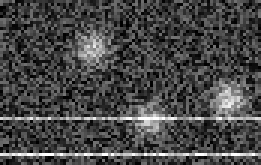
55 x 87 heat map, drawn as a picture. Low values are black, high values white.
Three bumps rise from the field. On average the colour sits 30% of the way up the scale. Most values sit low, with a long tail of high ones. Neither half mirrors the other. Rows 40 and 52 stand out from the rest.
